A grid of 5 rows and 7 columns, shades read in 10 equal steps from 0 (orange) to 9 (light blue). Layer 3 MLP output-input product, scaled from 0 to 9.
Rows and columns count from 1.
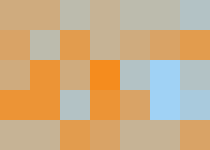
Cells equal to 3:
5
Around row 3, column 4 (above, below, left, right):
5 1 4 7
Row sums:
38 25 32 30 28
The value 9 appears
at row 3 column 6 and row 4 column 6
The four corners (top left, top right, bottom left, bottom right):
4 7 5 3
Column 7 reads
7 2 7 8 3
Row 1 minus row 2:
1 -2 4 0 2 3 5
